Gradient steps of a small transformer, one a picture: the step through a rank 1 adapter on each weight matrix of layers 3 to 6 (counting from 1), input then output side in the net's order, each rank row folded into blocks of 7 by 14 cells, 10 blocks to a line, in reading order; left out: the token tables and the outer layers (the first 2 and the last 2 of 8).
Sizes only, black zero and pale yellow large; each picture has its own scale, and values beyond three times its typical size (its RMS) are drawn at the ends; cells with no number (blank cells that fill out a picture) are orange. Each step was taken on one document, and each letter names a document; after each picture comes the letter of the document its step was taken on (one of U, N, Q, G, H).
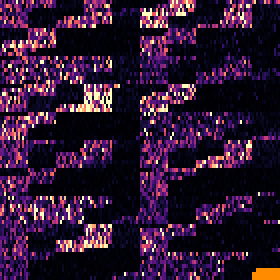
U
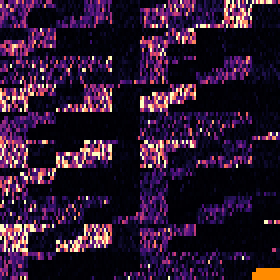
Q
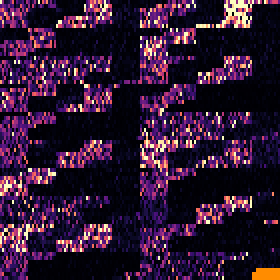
Q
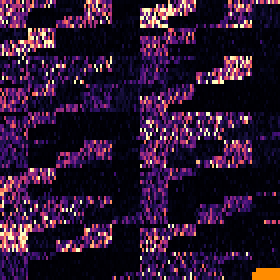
Q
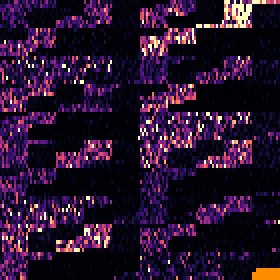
Q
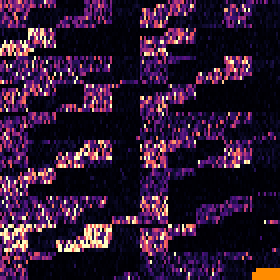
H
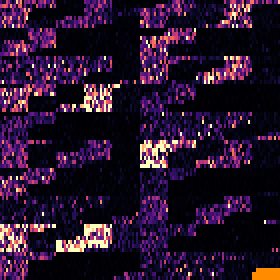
H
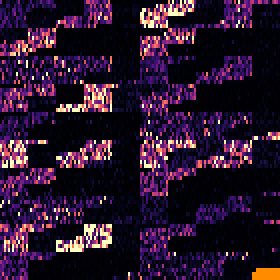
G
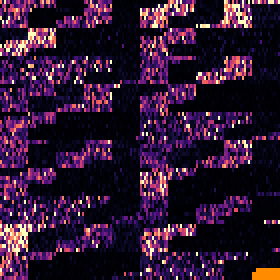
Q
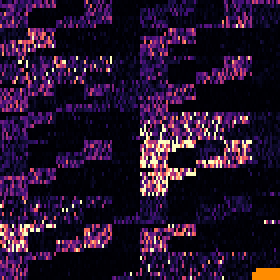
G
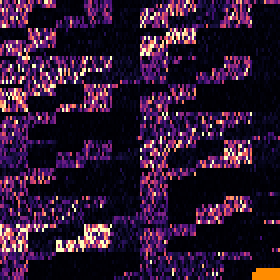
H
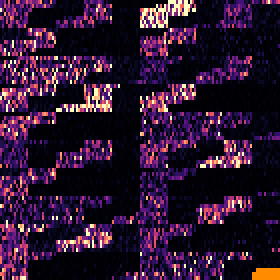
U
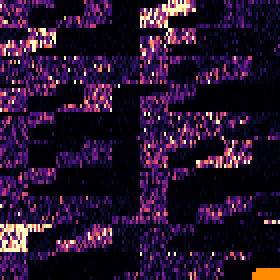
U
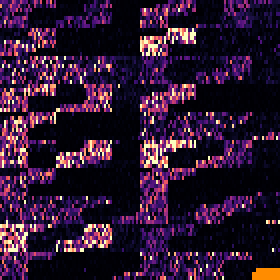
U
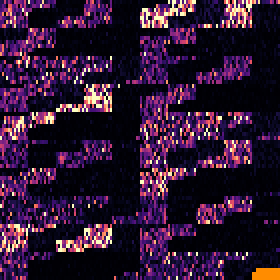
Q
